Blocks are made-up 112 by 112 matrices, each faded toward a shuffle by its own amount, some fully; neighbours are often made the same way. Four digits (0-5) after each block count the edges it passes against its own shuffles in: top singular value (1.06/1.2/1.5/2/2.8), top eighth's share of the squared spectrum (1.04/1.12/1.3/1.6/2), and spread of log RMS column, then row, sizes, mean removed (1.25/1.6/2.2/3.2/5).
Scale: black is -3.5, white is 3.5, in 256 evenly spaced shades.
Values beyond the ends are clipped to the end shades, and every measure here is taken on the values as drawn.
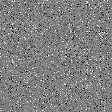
1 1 1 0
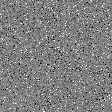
1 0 0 0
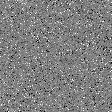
0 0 0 0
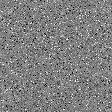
2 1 0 0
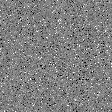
0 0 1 1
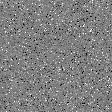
0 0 0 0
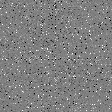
3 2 1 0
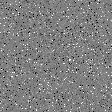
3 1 0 0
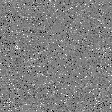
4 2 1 1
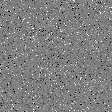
0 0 0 0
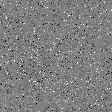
2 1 0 0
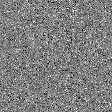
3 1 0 0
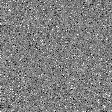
2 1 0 0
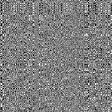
5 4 4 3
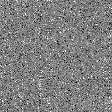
3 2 1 0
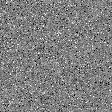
1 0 0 0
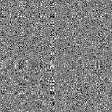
4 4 3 2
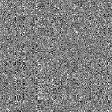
4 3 3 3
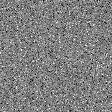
1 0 0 0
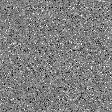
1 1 0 2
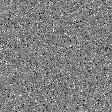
0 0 0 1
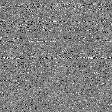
2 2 0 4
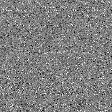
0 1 0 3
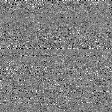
2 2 0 4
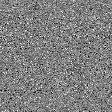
1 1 0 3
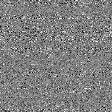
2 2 0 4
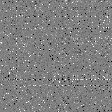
4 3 1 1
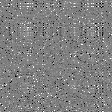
4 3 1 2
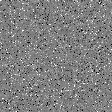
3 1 0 0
